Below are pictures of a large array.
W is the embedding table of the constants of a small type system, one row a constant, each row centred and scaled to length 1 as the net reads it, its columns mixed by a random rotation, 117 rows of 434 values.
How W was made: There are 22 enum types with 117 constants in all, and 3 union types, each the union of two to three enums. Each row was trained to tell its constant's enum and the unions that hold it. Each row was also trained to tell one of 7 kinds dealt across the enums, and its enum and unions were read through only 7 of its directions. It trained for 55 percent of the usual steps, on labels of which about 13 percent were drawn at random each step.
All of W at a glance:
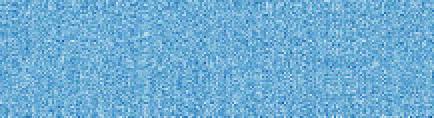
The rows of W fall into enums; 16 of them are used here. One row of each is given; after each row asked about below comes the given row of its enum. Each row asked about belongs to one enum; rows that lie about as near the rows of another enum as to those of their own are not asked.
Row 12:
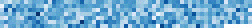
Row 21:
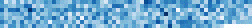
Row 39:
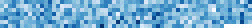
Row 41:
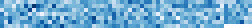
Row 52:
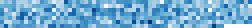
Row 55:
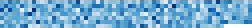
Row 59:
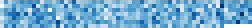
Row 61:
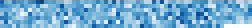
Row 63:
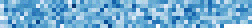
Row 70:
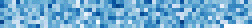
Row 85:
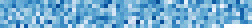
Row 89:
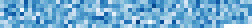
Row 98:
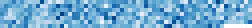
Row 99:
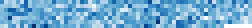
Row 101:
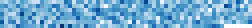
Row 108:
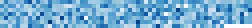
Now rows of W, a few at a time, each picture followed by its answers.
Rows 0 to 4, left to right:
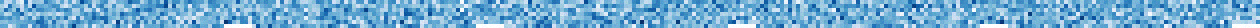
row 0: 41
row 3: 55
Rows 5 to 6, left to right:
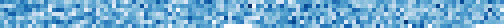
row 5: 89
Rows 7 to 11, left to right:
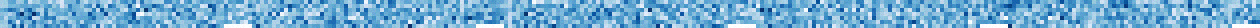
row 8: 52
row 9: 41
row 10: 89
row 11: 70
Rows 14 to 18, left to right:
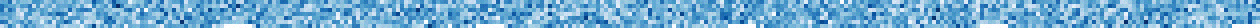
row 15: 108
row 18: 39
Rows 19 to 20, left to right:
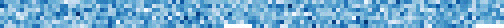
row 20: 98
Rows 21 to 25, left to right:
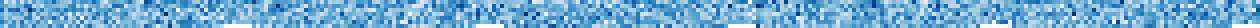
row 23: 41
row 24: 70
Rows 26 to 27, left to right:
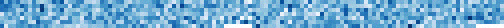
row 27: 52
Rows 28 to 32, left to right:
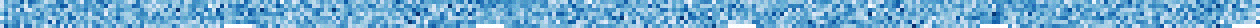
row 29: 55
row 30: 61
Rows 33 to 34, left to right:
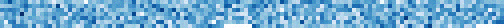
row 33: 89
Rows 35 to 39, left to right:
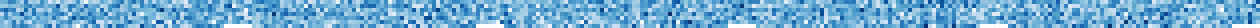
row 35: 89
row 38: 21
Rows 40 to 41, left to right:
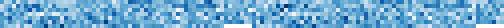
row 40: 41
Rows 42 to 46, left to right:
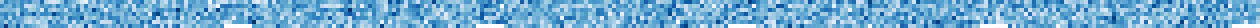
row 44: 39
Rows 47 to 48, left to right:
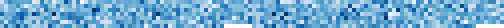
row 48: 41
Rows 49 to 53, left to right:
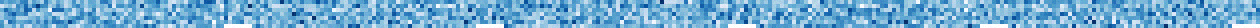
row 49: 89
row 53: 108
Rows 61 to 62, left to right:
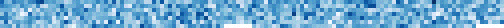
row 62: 70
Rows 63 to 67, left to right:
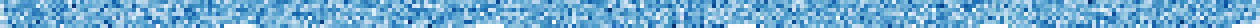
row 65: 21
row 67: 12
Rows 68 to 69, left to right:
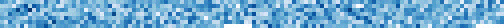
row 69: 101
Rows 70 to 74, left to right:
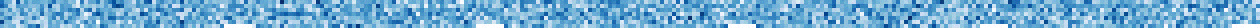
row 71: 108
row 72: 70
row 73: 39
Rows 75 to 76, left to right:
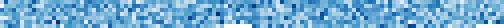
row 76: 52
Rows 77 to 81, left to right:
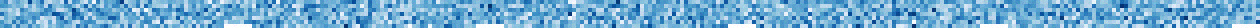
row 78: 98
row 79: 63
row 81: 63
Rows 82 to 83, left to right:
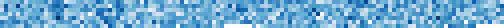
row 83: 63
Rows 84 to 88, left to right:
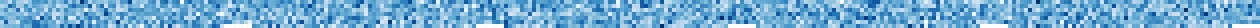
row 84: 12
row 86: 101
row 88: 108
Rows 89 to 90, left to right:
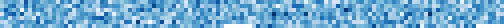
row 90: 39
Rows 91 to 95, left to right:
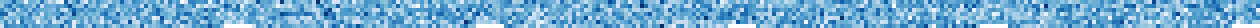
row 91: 61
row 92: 108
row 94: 21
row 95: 98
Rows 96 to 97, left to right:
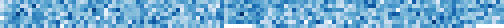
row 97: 61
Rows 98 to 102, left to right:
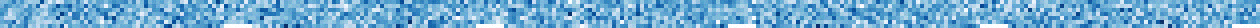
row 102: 52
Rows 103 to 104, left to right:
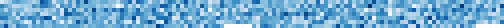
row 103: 52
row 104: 63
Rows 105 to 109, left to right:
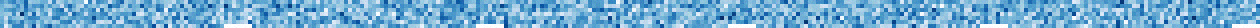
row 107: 101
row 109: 63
